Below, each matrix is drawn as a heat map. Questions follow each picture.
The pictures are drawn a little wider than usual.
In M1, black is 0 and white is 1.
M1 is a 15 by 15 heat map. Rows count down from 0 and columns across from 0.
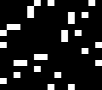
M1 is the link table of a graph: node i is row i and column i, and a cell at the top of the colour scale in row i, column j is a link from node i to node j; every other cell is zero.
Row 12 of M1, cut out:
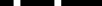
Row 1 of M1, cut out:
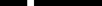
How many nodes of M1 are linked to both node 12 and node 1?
0
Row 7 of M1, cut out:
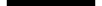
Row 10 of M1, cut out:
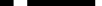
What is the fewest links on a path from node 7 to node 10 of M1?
2
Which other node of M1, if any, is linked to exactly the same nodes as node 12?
none
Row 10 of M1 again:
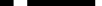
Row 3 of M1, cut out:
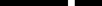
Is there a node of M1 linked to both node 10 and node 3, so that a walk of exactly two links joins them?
no
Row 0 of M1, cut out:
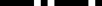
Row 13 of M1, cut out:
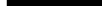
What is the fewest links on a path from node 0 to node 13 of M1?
1
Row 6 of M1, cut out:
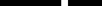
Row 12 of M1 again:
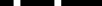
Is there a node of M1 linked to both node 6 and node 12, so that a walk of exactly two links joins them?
no
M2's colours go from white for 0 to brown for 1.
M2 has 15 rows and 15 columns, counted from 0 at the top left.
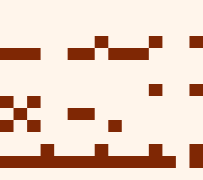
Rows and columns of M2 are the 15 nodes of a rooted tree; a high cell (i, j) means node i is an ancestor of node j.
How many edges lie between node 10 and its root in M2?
2
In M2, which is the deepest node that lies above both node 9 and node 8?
4
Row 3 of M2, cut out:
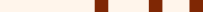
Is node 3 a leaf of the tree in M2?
no
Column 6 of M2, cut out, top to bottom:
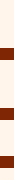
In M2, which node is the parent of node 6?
9
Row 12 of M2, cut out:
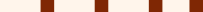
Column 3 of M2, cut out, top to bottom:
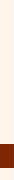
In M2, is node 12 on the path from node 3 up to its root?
yes
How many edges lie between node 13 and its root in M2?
0
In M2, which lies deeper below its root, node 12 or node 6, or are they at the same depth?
node 6
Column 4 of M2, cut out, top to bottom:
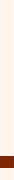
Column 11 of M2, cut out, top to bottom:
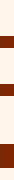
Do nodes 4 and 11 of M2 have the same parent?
no
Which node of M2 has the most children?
9
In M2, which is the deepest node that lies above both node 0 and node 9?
4
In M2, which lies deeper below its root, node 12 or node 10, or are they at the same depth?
node 10
